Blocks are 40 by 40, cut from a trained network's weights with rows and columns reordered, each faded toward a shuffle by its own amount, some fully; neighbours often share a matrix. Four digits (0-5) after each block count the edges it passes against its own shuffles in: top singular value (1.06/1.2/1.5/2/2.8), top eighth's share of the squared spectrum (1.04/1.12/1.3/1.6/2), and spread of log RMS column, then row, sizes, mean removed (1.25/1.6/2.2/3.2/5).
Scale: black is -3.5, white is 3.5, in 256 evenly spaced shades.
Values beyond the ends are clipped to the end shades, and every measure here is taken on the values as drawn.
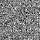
2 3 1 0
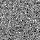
0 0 0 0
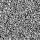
2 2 0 0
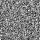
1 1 0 0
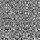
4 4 1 2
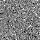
0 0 0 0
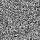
0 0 0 0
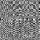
4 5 2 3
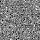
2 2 0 0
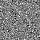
0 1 0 0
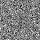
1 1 0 0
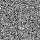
2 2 0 0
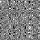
3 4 2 2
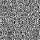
3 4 1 1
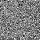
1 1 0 0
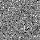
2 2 1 0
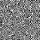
3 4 2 1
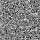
2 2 0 1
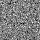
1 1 0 0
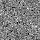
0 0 0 0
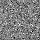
0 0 0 0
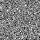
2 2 0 0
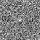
3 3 0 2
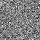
0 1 0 0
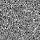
2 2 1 0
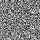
3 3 0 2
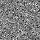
1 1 0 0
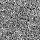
1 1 0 0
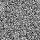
1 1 0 0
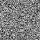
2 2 0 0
